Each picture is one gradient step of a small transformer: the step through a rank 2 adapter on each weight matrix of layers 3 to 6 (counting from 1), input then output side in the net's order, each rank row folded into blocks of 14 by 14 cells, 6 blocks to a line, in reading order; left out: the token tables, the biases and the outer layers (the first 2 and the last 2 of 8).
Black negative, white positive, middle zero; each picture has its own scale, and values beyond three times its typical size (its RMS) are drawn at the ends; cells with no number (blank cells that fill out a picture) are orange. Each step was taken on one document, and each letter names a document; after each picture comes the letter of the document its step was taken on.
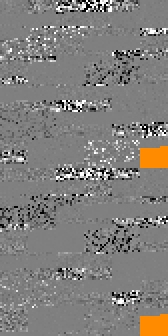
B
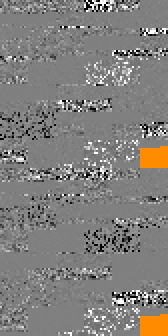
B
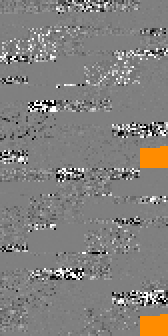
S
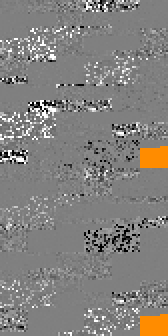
B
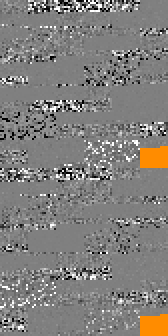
S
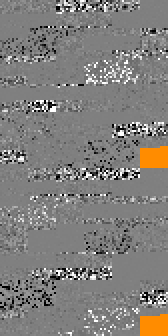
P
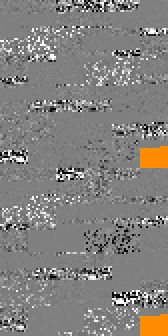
B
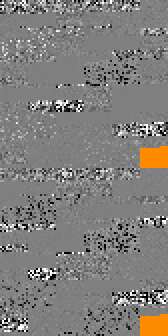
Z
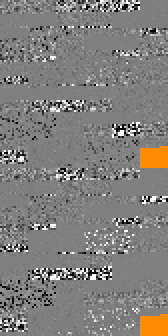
P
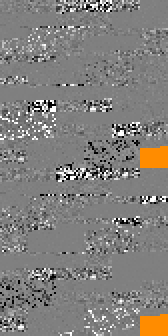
P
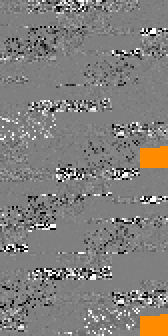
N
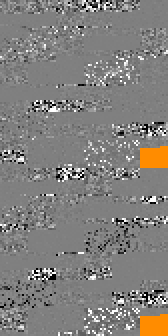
N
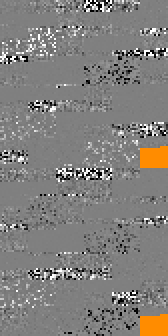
S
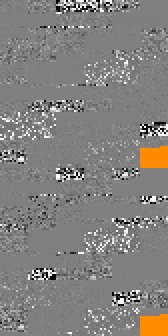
N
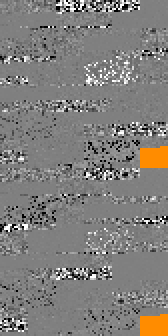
P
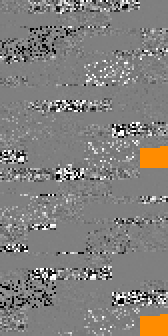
P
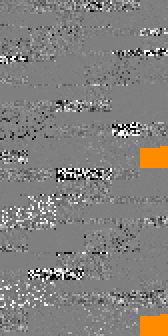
S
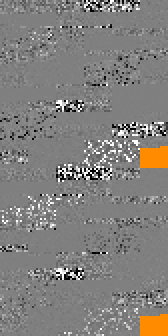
Z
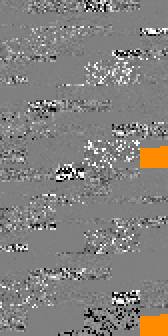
B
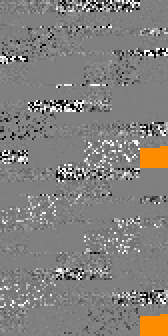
Z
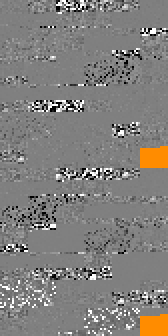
N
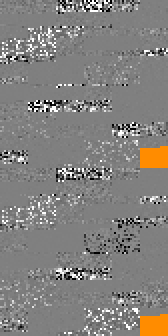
S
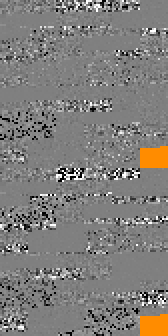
P
